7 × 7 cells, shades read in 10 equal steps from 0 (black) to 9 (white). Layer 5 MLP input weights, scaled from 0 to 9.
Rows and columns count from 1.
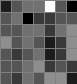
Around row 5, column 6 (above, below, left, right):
2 3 1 5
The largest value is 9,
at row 1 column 5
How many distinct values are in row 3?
4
